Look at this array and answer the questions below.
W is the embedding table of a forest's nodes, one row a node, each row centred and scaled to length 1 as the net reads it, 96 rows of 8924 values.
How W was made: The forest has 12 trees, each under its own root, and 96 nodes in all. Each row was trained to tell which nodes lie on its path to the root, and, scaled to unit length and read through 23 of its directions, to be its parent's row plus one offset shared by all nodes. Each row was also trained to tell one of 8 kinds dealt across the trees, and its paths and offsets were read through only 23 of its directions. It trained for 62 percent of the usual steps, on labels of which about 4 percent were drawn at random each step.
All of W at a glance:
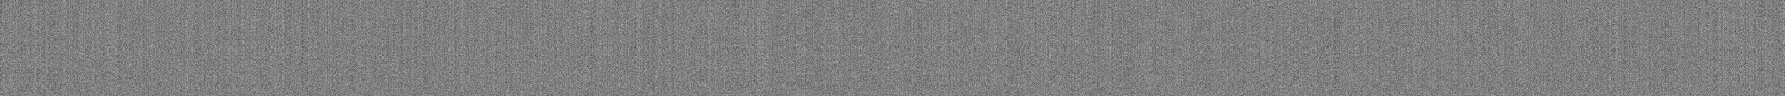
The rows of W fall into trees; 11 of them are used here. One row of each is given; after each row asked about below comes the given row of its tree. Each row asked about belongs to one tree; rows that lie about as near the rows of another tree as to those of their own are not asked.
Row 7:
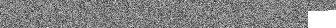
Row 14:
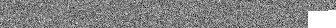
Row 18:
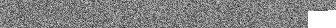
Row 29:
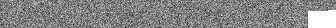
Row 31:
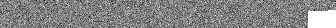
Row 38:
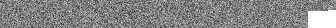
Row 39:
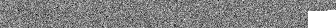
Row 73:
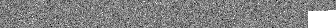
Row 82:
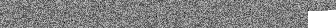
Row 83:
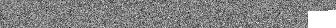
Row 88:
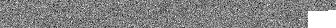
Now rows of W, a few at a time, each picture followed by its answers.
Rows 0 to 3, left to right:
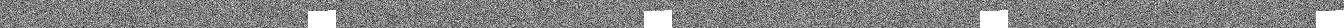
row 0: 73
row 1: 14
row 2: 83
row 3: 88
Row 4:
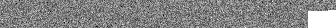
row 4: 73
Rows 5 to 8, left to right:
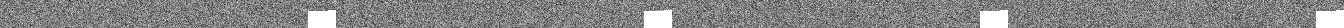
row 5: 73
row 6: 82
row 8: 18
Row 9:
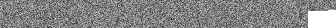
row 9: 39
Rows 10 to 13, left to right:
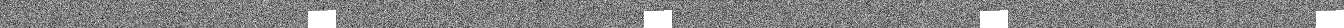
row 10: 83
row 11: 31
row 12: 82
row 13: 82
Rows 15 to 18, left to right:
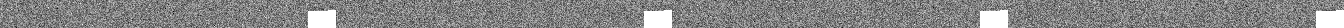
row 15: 39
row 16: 82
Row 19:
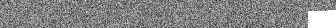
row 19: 83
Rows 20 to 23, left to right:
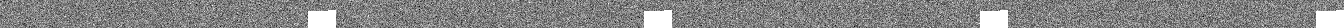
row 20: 83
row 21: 73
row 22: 31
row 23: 14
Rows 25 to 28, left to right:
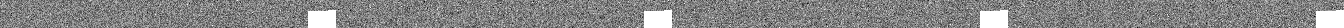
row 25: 14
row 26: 83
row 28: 83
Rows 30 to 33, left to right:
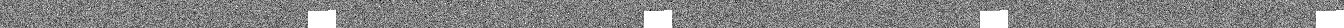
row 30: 83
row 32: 29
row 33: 31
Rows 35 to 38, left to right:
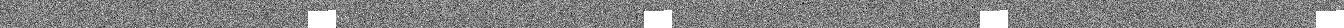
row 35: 14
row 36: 39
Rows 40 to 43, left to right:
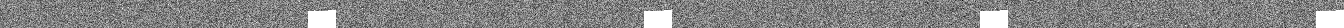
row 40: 82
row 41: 83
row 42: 73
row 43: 83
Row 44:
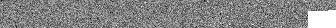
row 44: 31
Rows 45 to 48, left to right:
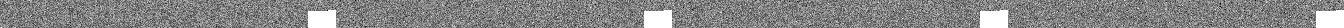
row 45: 18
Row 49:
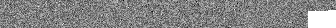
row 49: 73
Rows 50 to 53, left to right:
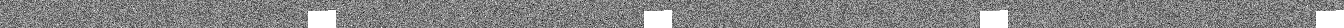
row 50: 73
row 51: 88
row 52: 29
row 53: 14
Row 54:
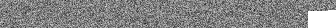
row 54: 73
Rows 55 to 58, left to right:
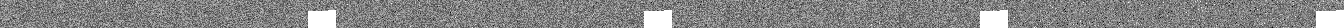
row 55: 29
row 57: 83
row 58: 14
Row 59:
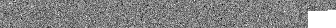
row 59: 39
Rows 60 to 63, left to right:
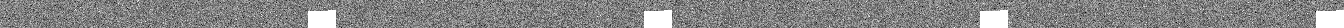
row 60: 88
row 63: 88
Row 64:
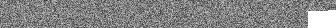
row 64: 7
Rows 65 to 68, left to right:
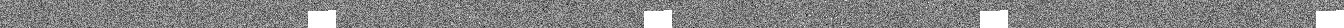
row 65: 38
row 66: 7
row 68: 31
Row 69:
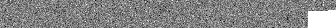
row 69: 88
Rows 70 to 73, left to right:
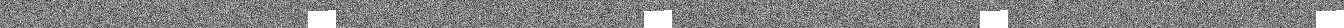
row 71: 14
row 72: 18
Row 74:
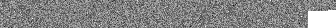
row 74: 31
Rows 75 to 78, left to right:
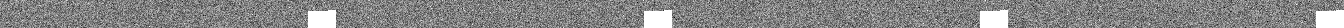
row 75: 88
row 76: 14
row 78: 73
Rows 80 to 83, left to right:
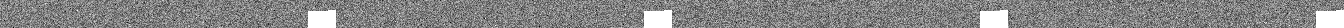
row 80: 88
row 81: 14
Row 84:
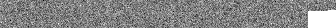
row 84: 39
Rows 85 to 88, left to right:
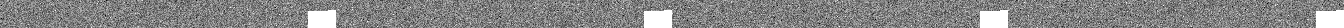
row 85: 39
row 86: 39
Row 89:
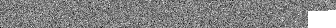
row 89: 14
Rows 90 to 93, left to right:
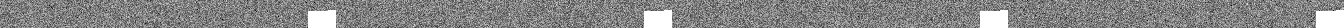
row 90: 73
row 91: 18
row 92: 38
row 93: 31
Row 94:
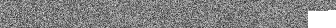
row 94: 18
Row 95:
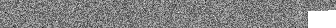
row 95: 29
